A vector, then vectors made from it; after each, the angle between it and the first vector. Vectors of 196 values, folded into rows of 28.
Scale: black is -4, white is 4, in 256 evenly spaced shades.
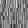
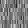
nearly opposite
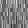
nearly parallel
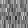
orthogonal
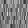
partly aligned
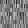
partly opposed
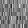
orthogonal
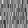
orthogonal
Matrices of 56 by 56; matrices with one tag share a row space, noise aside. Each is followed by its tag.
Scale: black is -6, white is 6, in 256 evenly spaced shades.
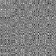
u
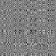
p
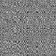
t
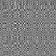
t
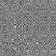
t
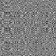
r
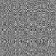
p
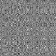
t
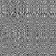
t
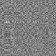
r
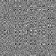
p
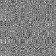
u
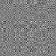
p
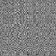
t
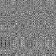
u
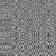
u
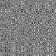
u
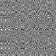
u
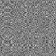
r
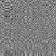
r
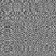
r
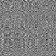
r
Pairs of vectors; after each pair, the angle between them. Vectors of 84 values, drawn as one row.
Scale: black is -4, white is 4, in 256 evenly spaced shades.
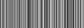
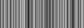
partly aligned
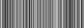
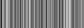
partly opposed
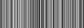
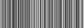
nearly opposite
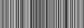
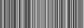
nearly opposite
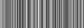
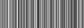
partly opposed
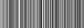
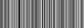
nearly opposite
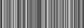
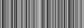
nearly opposite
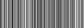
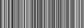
nearly parallel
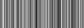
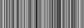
nearly parallel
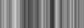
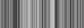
nearly opposite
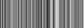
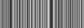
partly opposed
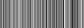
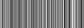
nearly opposite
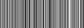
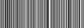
partly opposed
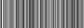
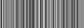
nearly parallel
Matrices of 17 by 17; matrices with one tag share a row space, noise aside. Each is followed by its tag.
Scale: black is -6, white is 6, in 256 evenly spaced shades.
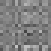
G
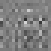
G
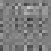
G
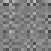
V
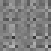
V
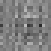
G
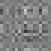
G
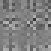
V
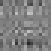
G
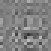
G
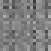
V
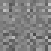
V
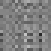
G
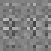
V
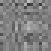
G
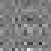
G
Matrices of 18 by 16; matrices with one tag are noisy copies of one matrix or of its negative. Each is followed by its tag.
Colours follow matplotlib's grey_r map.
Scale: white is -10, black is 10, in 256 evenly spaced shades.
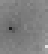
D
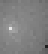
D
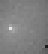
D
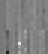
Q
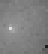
D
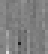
Q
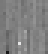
Q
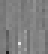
Q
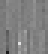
Q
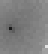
D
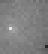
D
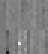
Q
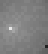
D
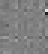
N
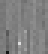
Q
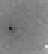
D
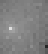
D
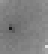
D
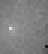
D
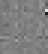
N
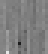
Q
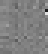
N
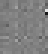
N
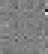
N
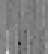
Q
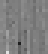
Q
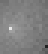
D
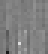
Q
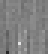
Q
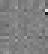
N
